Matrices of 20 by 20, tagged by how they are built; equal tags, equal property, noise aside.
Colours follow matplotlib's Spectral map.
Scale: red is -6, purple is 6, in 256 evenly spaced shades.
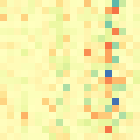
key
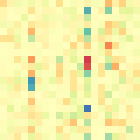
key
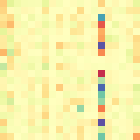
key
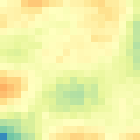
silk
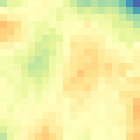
silk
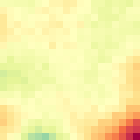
silk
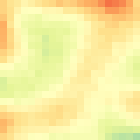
silk
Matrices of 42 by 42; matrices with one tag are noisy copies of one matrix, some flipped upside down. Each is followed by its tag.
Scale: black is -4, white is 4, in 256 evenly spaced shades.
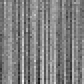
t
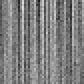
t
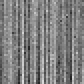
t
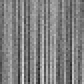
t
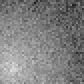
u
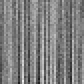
t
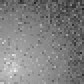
u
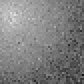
u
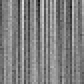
t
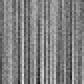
t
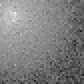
u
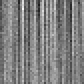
t
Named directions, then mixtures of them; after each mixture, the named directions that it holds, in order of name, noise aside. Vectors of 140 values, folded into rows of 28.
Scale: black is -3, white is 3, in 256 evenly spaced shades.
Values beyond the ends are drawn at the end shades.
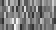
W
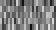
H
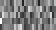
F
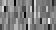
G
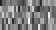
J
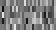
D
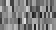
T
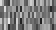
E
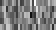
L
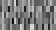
F, H, W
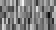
H, J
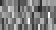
J, W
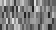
G, J, W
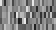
E, T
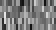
H, L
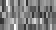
D, T, W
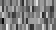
D, H, L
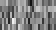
E, J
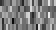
F, J, L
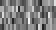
F, J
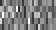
F, G, J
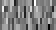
G, H, L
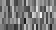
T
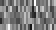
L, T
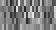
D, W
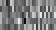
T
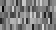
D, F
